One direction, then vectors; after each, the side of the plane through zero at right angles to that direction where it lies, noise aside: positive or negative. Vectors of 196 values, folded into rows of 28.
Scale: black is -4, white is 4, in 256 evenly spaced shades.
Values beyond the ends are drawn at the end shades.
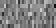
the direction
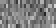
negative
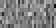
positive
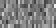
negative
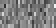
negative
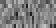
negative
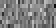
positive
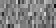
positive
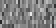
positive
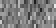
negative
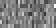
negative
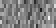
negative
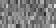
negative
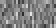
positive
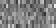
negative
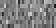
positive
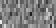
negative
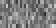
negative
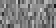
positive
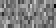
positive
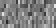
negative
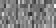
negative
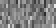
negative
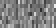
negative
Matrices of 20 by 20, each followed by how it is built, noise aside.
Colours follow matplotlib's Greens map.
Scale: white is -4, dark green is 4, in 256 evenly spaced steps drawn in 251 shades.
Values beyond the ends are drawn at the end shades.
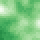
smooth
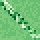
banded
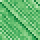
Toeplitz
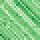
Toeplitz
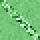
banded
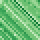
Toeplitz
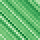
Toeplitz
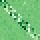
banded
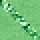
banded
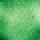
smooth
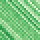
Toeplitz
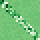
banded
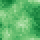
smooth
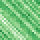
Toeplitz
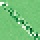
banded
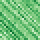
Toeplitz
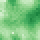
smooth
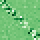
banded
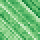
Toeplitz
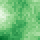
smooth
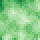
smooth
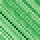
Toeplitz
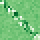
banded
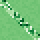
banded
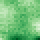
smooth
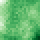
smooth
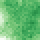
smooth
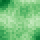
smooth
